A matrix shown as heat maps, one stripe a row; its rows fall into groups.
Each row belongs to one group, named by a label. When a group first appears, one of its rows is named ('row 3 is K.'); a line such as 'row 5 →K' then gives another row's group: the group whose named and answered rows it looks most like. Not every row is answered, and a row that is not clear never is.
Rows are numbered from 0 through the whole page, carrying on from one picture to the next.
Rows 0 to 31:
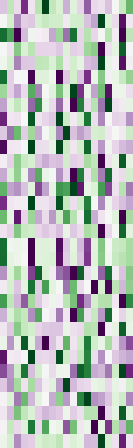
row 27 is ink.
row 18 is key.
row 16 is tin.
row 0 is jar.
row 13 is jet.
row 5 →key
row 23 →tin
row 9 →ink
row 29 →tin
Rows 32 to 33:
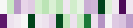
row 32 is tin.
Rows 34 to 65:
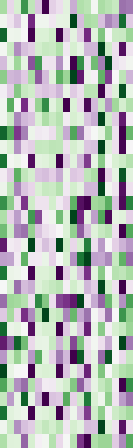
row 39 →jet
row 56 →jar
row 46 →tin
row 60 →key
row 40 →tin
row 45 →key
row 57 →key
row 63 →key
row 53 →key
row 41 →jar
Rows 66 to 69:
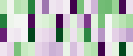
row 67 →key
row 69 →tin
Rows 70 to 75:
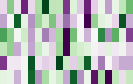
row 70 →jar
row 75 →jet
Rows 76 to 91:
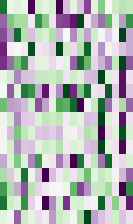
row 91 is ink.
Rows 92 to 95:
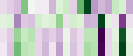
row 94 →tin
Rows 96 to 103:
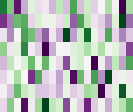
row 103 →jar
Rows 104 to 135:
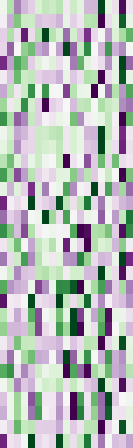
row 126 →jet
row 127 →jet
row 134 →tin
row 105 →tin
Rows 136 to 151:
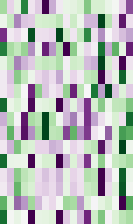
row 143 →key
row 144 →jar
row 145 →jar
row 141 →tin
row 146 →tin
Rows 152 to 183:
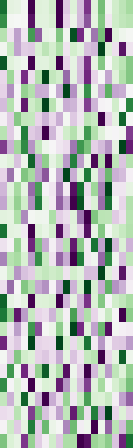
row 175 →jet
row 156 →key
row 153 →key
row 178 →jar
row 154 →jet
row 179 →key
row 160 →tin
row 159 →jar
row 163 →jet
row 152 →key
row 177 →tin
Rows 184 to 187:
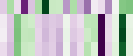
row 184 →jar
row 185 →tin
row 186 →tin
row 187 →tin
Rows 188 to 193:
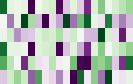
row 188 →key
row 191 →key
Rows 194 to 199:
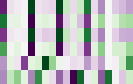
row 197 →key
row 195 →key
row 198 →jar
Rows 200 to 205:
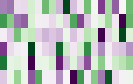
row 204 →key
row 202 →tin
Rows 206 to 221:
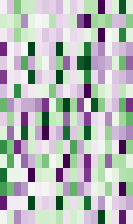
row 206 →tin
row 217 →jar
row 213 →jet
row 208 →tin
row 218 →key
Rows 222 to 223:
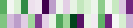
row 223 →jet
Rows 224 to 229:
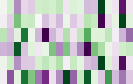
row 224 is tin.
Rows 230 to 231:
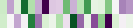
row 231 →jet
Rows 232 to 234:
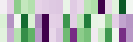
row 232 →tin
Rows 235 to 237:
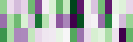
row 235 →jet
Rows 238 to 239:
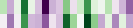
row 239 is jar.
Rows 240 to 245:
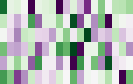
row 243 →jet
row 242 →ink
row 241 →jet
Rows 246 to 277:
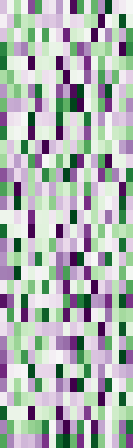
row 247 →tin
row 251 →jar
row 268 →jar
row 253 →jet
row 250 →key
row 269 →tin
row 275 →key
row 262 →key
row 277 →jet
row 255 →key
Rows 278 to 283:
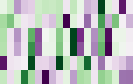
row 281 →jet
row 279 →jar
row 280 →jet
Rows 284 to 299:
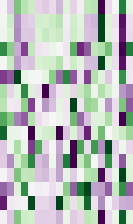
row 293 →key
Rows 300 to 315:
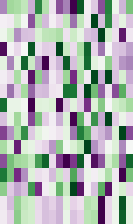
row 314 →tin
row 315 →tin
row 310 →ink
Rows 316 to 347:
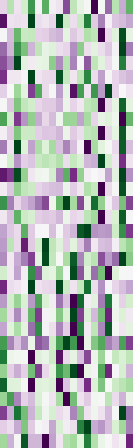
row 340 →jet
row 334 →jar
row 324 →ink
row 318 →tin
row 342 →jet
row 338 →jet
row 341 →key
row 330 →jet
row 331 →tin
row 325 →tin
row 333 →jar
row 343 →key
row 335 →jet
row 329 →tin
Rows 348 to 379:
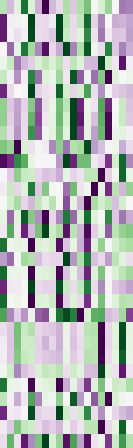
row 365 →key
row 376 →jet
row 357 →jet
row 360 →tin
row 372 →tin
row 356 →jet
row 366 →ink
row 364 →jar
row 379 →jar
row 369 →key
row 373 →tin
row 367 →key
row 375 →key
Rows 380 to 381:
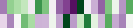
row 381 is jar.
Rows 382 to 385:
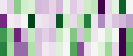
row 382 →tin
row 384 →ink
